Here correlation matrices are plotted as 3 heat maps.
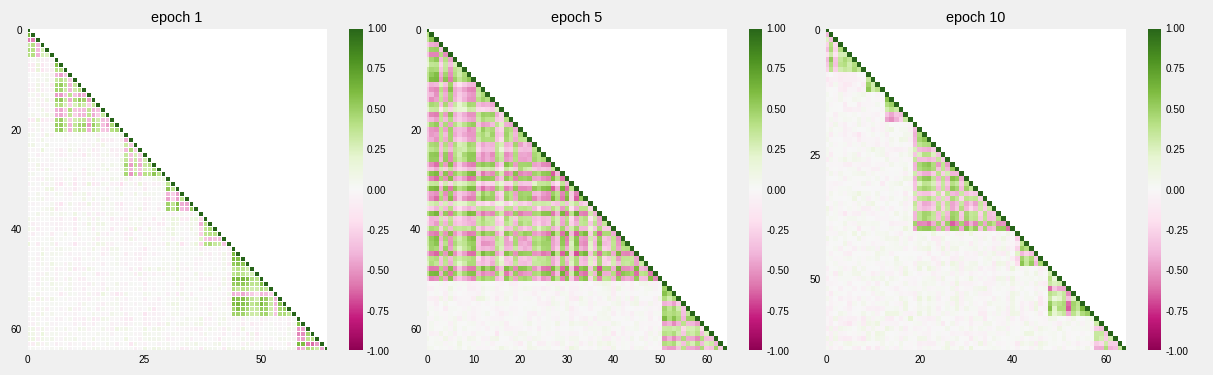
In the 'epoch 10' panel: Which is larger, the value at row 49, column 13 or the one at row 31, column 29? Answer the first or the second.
the first
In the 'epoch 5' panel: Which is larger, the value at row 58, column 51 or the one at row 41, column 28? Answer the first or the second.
the first
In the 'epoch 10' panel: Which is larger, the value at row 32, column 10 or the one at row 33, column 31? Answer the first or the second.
the first
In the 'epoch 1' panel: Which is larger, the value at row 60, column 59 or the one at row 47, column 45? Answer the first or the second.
the second
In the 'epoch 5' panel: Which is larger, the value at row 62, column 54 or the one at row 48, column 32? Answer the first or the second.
the first
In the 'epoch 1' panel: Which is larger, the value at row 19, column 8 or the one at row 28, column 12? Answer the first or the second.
the first
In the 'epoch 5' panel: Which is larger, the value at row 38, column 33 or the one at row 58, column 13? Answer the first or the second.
the first
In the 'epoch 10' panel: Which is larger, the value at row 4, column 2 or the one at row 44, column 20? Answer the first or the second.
the second
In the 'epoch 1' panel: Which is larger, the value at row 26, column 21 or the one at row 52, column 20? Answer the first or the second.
the first
